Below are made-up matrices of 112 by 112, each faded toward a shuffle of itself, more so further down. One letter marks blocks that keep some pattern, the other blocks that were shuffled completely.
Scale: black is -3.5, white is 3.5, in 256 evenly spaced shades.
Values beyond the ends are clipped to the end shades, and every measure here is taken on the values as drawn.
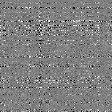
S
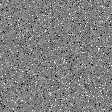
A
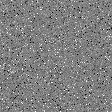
A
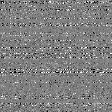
S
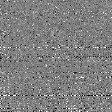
S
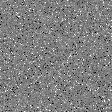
A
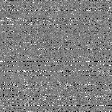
S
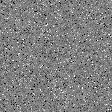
A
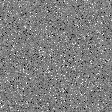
A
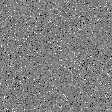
A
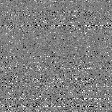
S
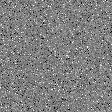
A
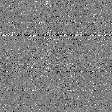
S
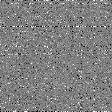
S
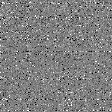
S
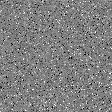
A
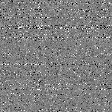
S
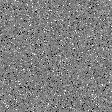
A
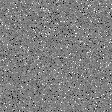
A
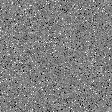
A
